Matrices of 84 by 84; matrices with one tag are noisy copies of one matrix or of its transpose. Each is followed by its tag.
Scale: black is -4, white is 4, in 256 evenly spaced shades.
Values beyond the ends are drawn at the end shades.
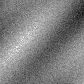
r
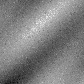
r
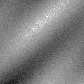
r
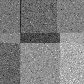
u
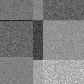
u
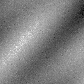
r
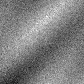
r
